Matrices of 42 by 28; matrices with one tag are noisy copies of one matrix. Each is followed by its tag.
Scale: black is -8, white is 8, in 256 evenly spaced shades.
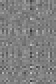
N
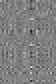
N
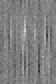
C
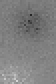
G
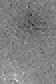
G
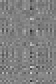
N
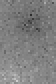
G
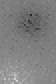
G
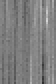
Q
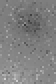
G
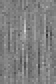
C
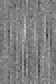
C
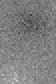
G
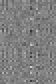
N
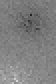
G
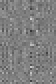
N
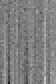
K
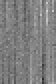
Q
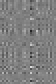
N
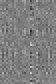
N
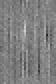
C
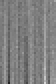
K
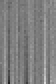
K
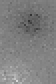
G
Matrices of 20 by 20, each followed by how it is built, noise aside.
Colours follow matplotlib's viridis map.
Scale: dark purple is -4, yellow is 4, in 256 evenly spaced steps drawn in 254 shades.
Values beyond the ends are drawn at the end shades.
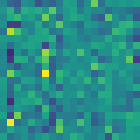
uneven columns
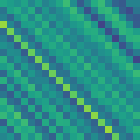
Toeplitz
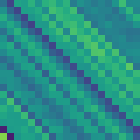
Toeplitz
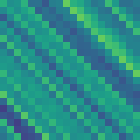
Toeplitz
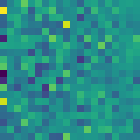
uneven columns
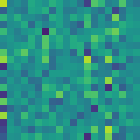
uneven columns
